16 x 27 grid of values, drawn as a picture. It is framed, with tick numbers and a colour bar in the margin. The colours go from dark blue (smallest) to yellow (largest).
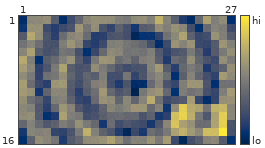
Rings: centred on the centre. Odd patch: higher, in the bottom right. Average level on the scale: 40%. Slope: none. Ninth with the highest average: bottom right.
